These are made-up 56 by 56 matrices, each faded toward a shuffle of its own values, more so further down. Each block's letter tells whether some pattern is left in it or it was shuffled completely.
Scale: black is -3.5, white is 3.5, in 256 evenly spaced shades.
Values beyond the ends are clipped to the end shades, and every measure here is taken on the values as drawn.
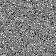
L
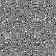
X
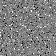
L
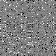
X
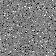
L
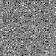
X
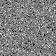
L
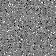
L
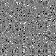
X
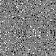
X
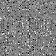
X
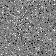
L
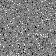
L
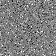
L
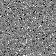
L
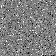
L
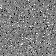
L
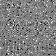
X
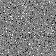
L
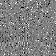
X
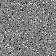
L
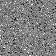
L
